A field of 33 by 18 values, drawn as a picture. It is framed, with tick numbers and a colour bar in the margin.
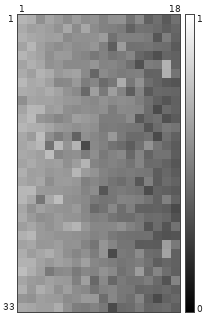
Grain: fine. Odd rows or columns: none. Slope: up to the left. Stripes: none. Average level on the scale: 50%.
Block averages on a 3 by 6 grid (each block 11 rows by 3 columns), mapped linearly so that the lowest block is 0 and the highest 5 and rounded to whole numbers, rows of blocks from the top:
5 4 3 2 1 0 / 5 4 3 2 1 0 / 5 4 3 2 1 0
